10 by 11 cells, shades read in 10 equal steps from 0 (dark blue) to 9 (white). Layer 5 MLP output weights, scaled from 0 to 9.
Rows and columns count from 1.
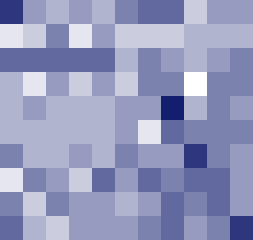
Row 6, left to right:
6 6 6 6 6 5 8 3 4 4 4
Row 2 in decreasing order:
8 8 7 7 7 7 6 6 6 5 4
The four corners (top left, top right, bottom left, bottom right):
1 5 3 1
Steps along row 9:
up down up same up down down up down up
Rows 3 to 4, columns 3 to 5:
3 3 3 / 5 7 5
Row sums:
50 71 45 63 54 58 51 50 51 48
